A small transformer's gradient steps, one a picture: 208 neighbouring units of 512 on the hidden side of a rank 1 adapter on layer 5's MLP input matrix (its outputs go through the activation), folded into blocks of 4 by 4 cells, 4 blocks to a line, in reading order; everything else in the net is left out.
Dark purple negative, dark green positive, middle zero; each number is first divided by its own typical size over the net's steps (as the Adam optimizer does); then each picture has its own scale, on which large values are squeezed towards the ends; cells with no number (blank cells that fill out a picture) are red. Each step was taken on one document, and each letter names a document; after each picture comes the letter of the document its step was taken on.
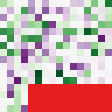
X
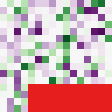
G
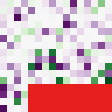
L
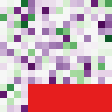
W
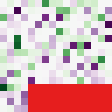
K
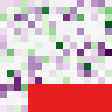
W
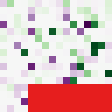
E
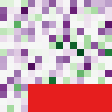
W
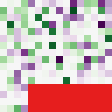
W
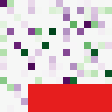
E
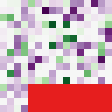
W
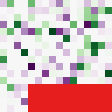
E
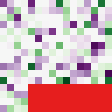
L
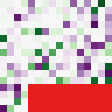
L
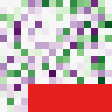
G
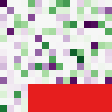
E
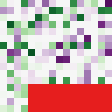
X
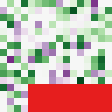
G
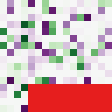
X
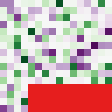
L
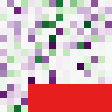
K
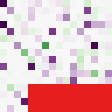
E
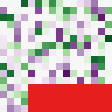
G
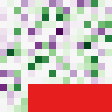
K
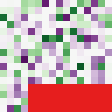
K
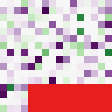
W
